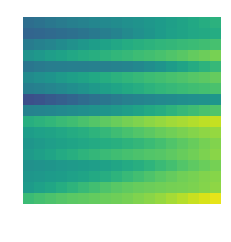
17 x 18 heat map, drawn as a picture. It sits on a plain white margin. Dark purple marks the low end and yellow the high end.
Average level on the scale: 60%. Slope: up to the bottom right. Ninth with the highest average: bottom right. Histogram: bell-shaped.
